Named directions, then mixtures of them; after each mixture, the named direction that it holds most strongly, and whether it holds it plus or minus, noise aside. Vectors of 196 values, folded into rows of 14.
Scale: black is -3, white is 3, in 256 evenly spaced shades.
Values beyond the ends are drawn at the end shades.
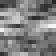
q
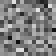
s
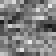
q, minus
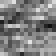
q, minus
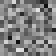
s, plus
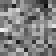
s, plus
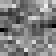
q, minus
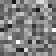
s, minus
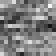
q, minus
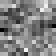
q, minus
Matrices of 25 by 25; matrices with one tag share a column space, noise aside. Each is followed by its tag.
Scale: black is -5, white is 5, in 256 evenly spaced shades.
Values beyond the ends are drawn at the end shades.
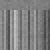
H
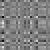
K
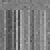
H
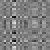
K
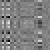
K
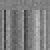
H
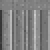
H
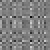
K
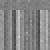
H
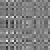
K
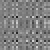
K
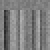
H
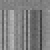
H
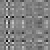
K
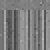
H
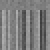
H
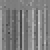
H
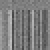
H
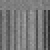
H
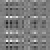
K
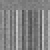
H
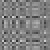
K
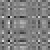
K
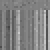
H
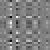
K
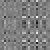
K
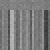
H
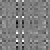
K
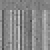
H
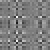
K
